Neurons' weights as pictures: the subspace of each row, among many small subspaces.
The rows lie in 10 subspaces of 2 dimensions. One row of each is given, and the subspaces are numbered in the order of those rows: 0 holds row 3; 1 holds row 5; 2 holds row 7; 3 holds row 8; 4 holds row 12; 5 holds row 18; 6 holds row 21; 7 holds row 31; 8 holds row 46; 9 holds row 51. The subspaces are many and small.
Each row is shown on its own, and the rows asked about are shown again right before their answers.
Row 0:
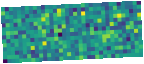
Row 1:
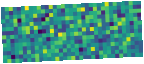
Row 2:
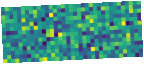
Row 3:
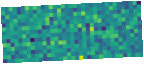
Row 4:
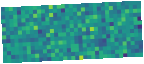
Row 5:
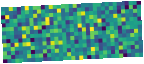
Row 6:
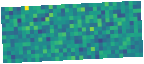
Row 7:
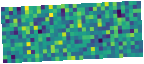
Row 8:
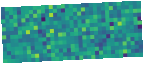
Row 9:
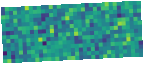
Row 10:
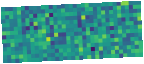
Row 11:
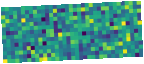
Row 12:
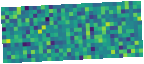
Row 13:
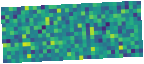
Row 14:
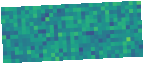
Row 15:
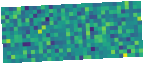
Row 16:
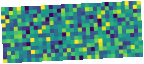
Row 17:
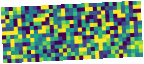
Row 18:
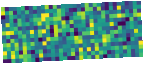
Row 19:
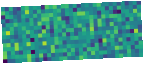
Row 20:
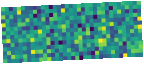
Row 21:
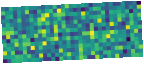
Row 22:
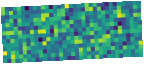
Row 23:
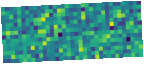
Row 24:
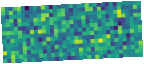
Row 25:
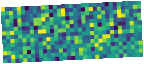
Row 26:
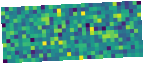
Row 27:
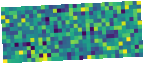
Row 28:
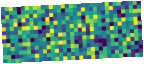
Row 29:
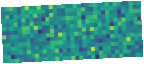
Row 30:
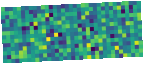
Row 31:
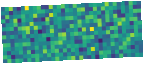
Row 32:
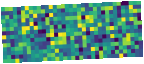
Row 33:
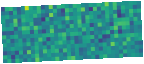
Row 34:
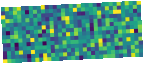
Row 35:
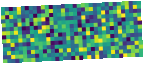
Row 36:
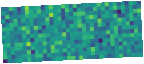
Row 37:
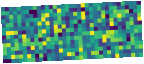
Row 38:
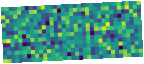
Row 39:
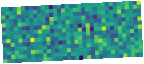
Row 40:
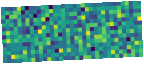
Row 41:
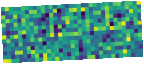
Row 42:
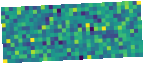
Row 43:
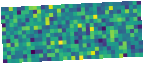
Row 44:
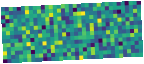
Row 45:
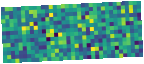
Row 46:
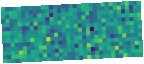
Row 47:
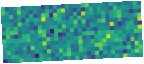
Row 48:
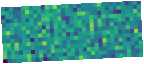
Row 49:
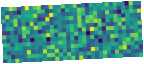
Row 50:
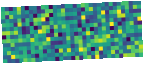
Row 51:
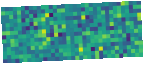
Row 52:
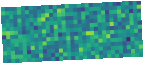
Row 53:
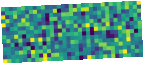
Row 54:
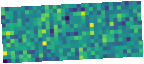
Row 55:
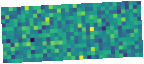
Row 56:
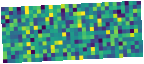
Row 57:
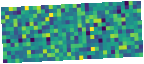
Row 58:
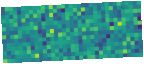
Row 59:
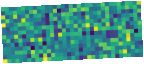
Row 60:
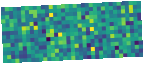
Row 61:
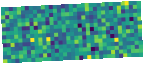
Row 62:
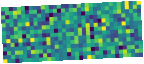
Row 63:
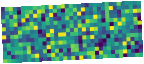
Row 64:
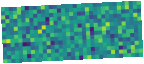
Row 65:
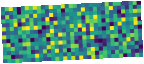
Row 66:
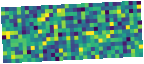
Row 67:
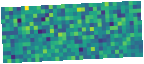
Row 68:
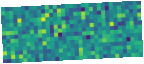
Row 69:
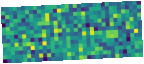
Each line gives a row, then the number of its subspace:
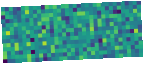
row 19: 5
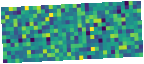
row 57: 6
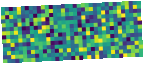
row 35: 1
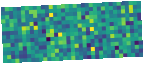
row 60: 8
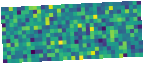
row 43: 3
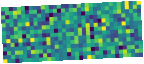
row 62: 6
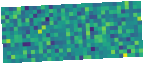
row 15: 4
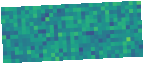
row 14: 6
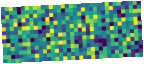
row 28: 0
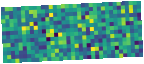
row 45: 8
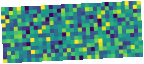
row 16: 7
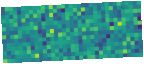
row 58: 3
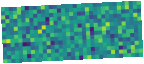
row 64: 4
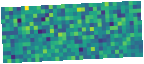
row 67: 7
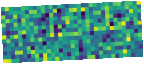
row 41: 1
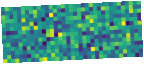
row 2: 8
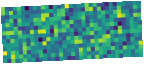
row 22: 5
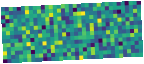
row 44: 2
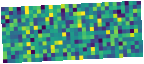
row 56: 2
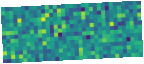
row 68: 7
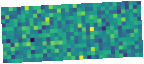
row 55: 1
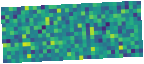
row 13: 4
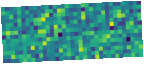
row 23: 1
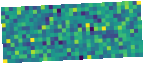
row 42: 0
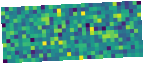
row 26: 0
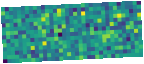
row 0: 0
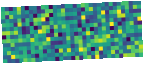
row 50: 1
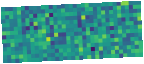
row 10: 9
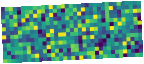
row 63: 3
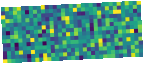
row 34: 5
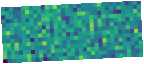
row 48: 5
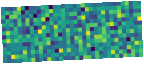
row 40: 4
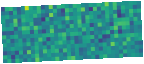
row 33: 2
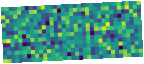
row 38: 4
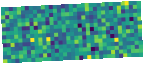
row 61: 9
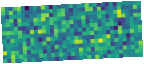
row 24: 5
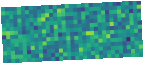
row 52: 6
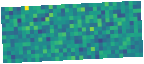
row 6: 7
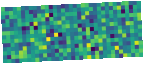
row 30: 8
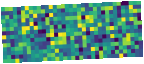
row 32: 9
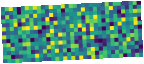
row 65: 0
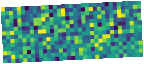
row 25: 2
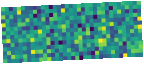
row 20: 3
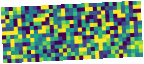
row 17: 7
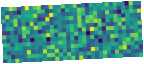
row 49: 6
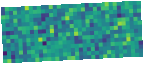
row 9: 5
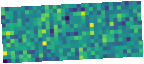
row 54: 2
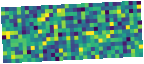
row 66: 6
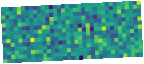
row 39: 0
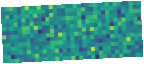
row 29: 1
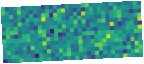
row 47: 3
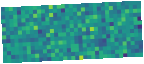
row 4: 3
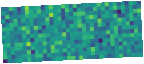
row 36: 2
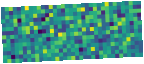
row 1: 7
